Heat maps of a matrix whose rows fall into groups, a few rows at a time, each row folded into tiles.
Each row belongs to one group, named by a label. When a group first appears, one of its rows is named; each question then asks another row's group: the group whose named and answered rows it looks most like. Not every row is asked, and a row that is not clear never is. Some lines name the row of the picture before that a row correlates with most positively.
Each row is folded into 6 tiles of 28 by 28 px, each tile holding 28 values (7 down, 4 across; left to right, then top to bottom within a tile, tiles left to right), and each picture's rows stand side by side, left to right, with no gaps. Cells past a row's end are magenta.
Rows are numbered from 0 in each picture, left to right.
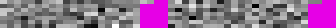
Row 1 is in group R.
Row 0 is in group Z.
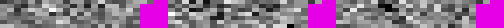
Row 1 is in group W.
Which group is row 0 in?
Z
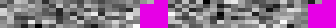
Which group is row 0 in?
Z
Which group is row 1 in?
W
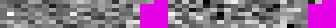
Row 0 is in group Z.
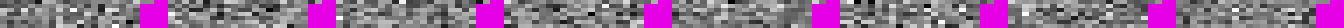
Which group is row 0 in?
Z
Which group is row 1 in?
W
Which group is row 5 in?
R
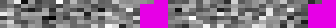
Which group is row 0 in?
W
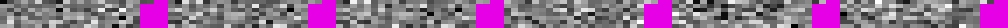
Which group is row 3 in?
Z
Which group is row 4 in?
W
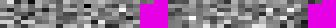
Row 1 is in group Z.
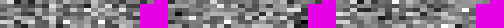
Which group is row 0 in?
R
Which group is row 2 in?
W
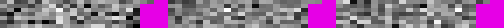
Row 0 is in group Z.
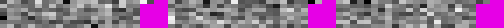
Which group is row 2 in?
R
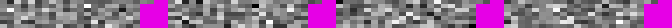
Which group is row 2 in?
Z
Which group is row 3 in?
Z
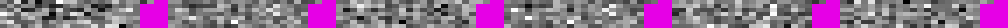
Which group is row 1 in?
R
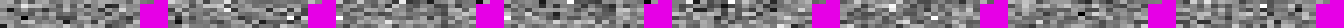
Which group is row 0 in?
R
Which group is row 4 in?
W
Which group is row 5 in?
Z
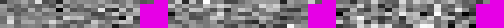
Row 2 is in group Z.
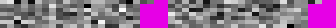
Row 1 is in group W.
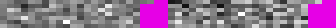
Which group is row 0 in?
R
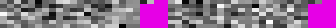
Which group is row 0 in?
W
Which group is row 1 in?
R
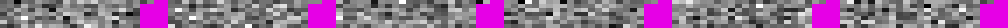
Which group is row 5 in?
R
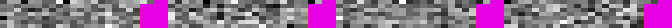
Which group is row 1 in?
W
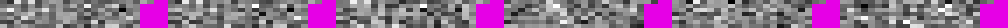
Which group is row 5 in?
R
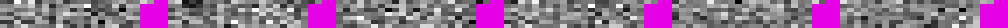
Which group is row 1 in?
R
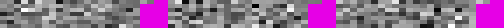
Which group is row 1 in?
R
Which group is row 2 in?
Z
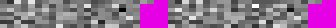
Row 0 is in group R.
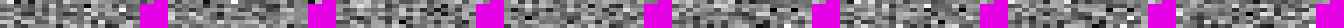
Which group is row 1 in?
W
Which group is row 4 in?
Z
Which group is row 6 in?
Z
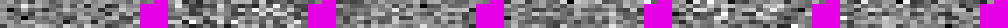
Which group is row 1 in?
R
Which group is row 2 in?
Z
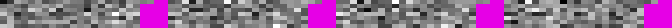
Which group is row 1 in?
W
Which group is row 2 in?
W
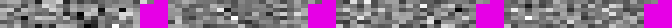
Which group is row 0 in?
Z
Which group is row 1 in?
Z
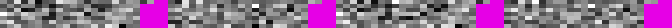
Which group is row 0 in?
W
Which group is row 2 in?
W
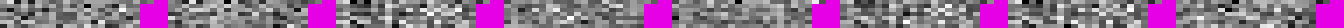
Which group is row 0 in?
R
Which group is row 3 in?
Z
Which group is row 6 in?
R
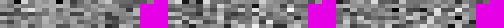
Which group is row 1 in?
R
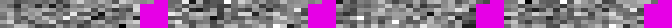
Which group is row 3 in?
W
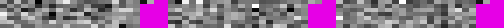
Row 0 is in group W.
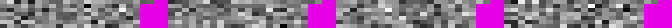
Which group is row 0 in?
R
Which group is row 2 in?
Z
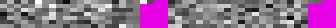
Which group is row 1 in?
Z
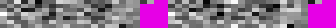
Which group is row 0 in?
W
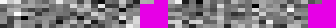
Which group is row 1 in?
R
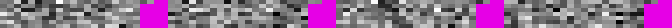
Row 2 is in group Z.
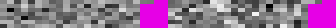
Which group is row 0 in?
R
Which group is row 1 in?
Z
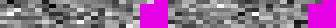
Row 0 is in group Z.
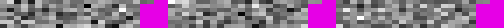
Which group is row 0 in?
R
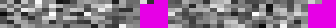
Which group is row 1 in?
Z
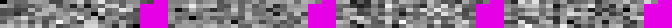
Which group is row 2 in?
R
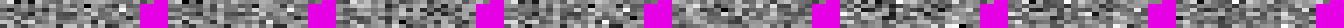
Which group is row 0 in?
R
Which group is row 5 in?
W
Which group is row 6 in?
W
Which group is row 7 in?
W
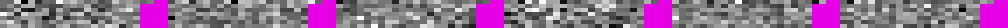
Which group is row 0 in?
W
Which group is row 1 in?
W
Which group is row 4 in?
W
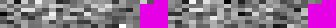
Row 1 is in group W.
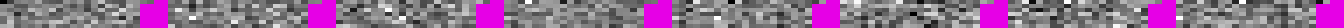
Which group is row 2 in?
Z
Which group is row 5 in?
Z
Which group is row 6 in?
W
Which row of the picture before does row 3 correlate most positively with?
1
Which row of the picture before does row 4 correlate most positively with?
1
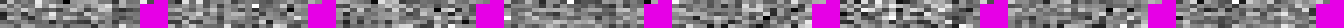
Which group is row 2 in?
Z
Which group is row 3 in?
W
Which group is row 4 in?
Z
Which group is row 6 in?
Z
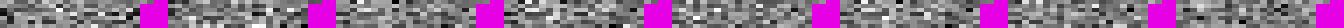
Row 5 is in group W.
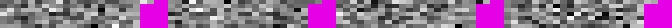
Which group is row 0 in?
Z
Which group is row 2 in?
W
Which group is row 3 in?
Z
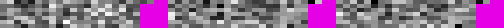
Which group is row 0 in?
R
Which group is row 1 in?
W
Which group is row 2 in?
W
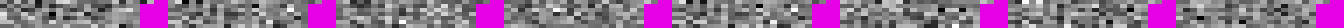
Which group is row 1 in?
R
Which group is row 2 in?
R
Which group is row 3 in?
Z
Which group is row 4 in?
R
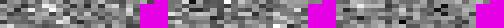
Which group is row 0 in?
Z
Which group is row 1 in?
W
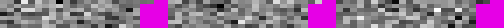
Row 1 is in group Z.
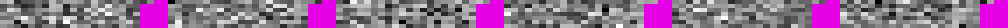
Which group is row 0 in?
R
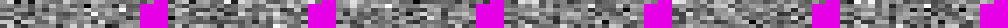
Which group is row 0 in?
R
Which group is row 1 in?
W
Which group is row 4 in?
Z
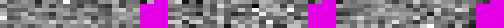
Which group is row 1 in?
R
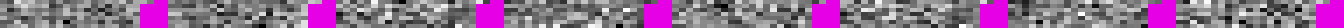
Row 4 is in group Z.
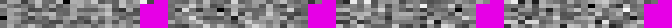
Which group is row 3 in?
R
